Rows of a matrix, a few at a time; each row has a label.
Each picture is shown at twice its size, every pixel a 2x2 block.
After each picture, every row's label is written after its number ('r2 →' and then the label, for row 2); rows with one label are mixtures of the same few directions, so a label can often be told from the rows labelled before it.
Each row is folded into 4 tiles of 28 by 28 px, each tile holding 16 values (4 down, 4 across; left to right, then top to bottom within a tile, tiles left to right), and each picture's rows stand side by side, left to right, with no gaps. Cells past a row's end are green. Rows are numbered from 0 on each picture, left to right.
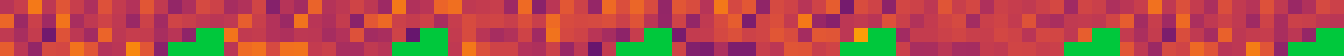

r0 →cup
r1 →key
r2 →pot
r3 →key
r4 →key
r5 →cup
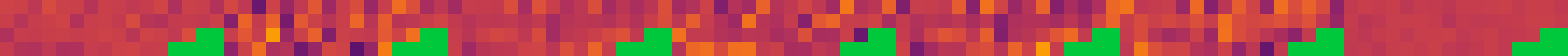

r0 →key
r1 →cup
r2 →pot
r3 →key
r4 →pot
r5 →pot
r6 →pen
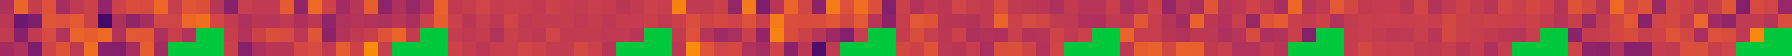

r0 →pen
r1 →pot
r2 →cup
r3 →pot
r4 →pen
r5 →key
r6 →pot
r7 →key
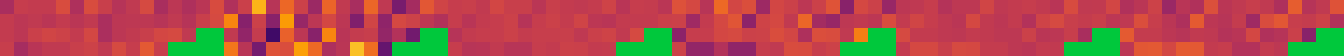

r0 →pot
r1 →cup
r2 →key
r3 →key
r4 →key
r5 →key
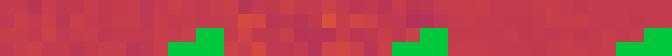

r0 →cup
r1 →pen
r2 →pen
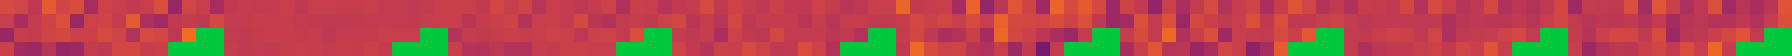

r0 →key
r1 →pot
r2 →key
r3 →cup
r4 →pot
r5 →cup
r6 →pot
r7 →pot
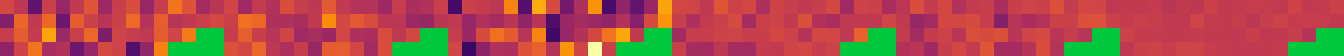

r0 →cup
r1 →pen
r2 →pot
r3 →key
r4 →pen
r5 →key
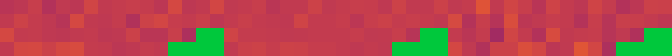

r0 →key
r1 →key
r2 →cup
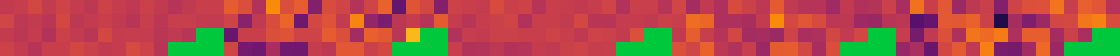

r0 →cup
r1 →key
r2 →key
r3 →pen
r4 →pen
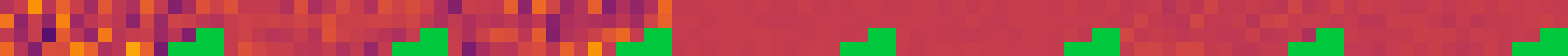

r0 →cup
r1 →pot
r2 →pot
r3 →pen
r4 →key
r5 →key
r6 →pen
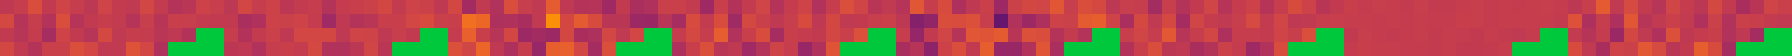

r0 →cup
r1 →pen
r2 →pen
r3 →cup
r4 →pen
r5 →cup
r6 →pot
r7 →cup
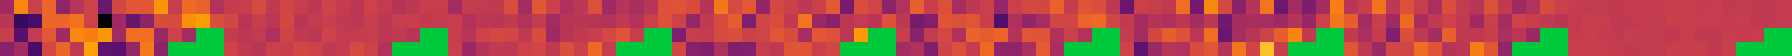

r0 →pen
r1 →cup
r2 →pot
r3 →key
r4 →pen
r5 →pot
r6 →cup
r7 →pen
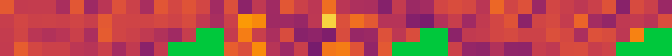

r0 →pot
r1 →pen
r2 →key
